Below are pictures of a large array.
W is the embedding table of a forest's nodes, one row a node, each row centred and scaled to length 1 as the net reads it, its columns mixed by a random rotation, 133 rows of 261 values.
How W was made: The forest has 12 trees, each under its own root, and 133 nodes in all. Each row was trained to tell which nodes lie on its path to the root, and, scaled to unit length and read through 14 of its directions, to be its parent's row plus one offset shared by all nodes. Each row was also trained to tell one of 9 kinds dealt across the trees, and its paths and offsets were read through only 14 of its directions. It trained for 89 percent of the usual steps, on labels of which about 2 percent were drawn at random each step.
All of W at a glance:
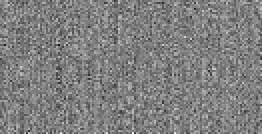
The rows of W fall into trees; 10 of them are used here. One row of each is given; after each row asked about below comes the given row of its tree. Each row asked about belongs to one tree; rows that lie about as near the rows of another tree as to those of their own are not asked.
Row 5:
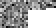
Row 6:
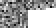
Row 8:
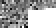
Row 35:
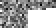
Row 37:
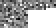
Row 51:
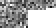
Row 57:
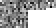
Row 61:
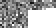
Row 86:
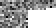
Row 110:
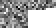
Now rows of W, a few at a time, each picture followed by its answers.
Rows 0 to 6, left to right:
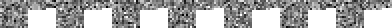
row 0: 5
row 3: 51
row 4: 61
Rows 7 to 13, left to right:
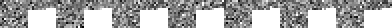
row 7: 86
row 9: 35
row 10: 5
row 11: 8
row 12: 61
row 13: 35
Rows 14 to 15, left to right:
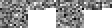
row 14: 5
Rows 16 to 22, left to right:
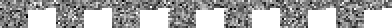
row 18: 61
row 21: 86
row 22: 6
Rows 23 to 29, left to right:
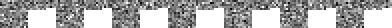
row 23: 86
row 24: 5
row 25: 8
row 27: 61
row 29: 86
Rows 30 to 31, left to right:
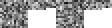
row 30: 57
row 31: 6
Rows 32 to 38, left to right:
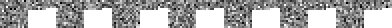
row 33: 6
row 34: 61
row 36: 6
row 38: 57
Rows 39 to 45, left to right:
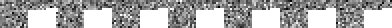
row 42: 5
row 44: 110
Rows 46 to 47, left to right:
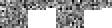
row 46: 51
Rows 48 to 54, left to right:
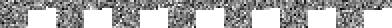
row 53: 51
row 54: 110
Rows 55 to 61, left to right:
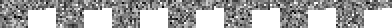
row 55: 8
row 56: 6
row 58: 8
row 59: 37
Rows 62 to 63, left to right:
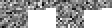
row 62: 51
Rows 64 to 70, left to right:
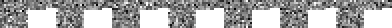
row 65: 35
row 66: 8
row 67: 35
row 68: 37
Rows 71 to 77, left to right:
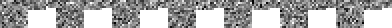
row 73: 8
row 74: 51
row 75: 35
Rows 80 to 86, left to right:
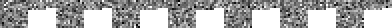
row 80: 6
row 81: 57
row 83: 110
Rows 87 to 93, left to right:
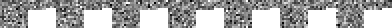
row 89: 35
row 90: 57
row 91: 37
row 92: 61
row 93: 35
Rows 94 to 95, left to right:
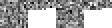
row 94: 57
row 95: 8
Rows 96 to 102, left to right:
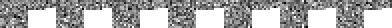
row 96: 110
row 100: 51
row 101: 6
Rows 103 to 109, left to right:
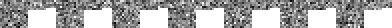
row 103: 6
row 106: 8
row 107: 6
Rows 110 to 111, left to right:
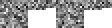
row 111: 86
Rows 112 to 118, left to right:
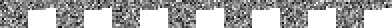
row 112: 86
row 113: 51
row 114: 5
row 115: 6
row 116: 8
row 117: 57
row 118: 5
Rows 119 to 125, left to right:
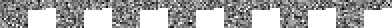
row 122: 51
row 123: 37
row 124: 86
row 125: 61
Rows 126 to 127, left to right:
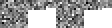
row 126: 8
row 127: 61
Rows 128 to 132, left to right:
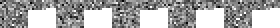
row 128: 61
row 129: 8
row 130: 61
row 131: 6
